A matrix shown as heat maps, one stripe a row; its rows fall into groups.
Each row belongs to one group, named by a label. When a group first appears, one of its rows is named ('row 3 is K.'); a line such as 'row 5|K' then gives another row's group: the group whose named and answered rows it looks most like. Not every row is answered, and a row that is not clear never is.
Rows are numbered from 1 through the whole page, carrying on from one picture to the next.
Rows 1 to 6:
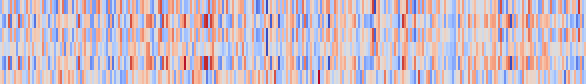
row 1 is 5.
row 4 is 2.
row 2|2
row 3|5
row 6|5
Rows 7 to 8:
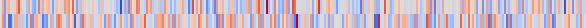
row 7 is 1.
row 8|5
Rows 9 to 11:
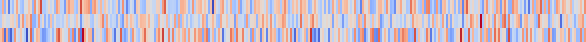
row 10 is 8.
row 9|1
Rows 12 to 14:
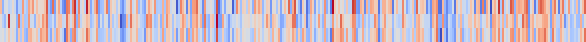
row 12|2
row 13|2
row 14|2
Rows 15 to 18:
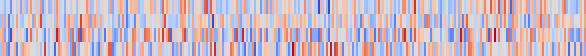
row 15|2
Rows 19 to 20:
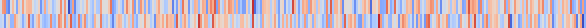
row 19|8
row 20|5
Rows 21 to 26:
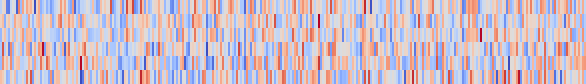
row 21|8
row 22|5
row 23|8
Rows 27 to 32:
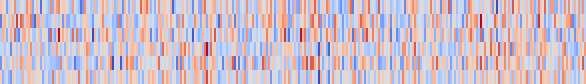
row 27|8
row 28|8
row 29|8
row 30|2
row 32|2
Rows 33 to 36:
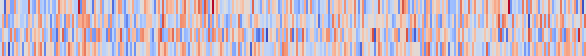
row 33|5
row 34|1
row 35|5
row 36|1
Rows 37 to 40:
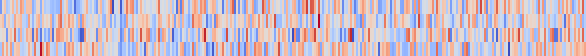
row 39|8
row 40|1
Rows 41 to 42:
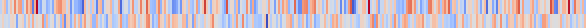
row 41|8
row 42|2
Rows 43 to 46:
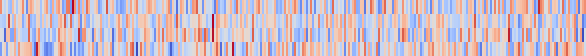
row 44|5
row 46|8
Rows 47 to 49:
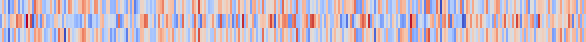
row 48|8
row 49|5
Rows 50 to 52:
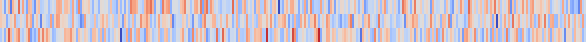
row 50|2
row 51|8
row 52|1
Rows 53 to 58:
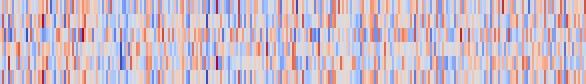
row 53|1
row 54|1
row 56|1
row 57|2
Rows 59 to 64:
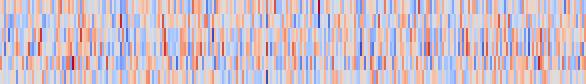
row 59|5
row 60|5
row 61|1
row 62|1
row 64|2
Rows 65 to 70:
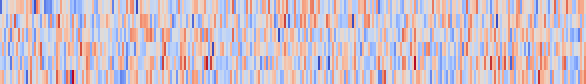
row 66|8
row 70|2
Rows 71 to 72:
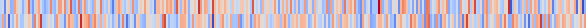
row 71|5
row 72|1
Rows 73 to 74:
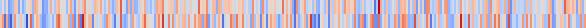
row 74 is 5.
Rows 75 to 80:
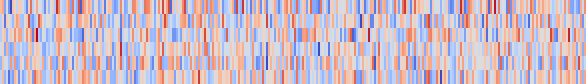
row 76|1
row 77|8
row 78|5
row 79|5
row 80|5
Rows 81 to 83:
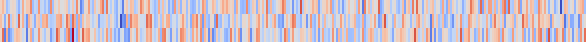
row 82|2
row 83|1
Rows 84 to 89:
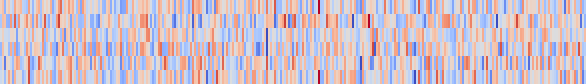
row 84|5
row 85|8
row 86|2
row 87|5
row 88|1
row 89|5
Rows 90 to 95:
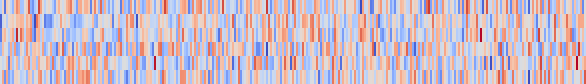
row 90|1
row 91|8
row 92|8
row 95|1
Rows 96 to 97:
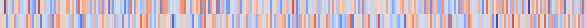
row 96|1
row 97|8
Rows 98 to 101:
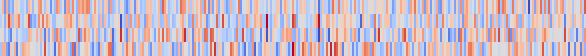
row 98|1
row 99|1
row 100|2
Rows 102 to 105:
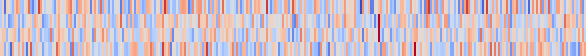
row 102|1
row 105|2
